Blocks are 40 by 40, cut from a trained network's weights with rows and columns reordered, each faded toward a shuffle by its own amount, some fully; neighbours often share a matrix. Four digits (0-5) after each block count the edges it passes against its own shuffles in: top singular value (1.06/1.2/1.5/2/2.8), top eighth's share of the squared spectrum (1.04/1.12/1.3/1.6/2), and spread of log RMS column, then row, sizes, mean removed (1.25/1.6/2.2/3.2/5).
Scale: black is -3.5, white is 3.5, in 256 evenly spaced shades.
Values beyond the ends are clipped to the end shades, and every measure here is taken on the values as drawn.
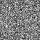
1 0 0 0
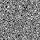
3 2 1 0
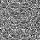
3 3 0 1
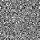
3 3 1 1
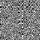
3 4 2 1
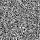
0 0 0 0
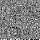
2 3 1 2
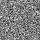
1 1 0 0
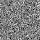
2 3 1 1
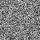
0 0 0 0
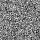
1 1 0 0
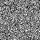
1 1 0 0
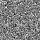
0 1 0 0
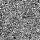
1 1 0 0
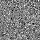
0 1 0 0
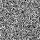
2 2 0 1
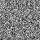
1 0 0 0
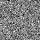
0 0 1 0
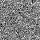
1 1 0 0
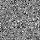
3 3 0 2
